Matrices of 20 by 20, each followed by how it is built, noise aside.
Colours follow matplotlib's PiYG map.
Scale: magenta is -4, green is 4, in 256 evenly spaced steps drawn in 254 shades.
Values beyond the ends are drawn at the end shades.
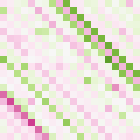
Toeplitz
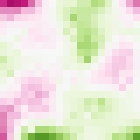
smooth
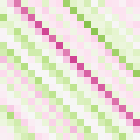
Toeplitz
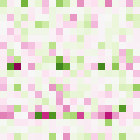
uneven rows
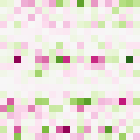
uneven rows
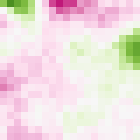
smooth
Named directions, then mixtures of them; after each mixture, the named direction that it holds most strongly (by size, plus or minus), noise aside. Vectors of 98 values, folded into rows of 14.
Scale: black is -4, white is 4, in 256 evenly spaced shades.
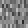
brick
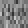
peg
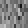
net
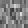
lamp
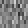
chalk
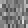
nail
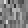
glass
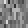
glass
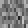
nail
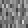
brick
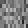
nail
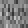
peg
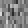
peg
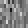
glass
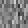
chalk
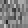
glass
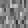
lamp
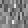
chalk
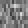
lamp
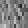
net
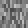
lamp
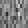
chalk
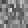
glass
